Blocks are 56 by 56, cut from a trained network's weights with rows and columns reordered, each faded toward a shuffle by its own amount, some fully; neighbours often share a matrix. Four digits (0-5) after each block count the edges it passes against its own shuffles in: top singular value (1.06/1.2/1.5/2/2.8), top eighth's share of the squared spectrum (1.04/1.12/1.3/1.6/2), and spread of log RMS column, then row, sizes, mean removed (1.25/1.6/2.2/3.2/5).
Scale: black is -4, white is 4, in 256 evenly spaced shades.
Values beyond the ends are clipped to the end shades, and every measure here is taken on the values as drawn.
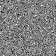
0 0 0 0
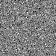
0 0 0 0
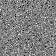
0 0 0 0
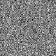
2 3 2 1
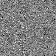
1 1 1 0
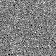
0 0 0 0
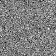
2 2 0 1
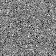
1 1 0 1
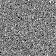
0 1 0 0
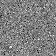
0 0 0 0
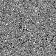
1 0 0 0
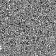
1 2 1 0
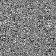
2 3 1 1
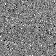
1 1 0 0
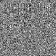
3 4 2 1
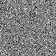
1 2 0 0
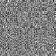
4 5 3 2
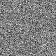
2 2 0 0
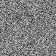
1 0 0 0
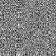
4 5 2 1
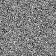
1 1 0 0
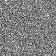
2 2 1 0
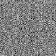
3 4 2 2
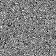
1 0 0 0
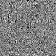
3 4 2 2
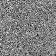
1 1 0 0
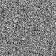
2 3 0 0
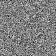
1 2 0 0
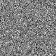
2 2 1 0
